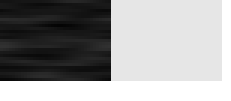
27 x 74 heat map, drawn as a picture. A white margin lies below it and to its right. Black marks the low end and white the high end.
It is made of 1 by 2 panels. Panel 1,1: very low, streaked across, faint in contrast. Panel 1,2: very high, flat.
